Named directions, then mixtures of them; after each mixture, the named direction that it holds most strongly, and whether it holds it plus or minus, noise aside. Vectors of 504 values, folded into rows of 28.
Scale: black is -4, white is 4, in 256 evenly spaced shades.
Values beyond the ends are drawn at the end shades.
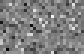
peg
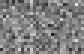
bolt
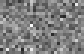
bolt, plus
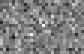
peg, plus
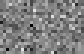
peg, plus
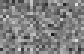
bolt, plus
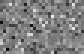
peg, plus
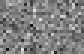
peg, plus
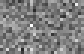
bolt, plus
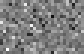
peg, minus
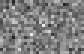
bolt, plus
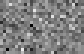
peg, plus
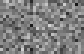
bolt, minus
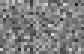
bolt, minus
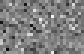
peg, plus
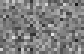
bolt, minus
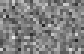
bolt, minus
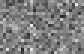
bolt, plus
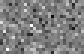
peg, minus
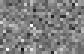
peg, minus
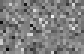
peg, plus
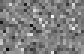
peg, plus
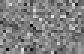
peg, plus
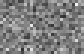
bolt, plus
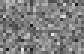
bolt, minus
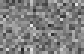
bolt, plus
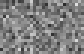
bolt, plus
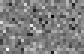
peg, minus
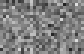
bolt, plus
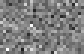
peg, minus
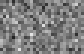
bolt, plus
